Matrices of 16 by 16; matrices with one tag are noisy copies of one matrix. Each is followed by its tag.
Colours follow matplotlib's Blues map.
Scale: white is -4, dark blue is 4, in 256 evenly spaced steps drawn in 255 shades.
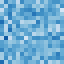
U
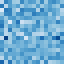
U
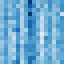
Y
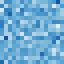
U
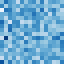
U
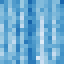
Y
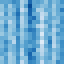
Y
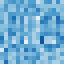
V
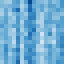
Y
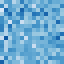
U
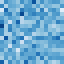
U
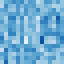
V
